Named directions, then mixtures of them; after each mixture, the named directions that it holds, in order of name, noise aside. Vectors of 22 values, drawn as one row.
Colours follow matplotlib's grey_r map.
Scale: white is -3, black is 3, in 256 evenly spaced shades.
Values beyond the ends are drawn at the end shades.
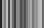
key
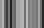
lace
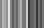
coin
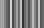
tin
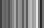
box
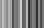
coin, tin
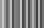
coin, tin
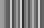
tin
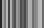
key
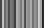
key, lace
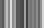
lace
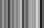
box, tin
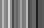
coin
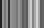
box, key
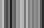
lace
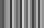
tin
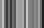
lace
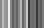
coin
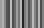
tin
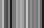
lace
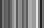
box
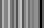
box, coin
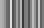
tin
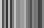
key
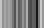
box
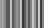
tin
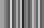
tin
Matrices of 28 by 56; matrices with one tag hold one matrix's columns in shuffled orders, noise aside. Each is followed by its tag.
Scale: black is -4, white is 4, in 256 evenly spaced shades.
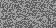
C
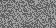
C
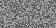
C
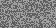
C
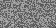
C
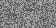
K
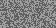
K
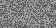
C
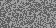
K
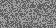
C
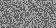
K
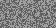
K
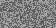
K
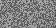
K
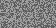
C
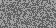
K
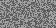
K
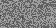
C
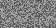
C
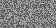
C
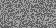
C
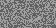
C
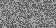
C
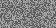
K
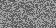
C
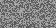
C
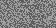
C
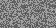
C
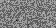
K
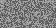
K
